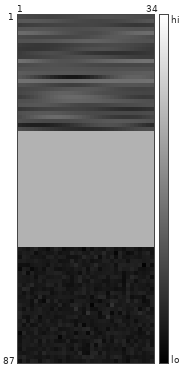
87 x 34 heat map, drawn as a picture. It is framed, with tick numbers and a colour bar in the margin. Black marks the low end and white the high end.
It is made of 3 by 1 panels. Panel 1,1: low, streaked across. Panel 2,1: high, flat. Panel 3,1: very low, fine-grained, faint in contrast.
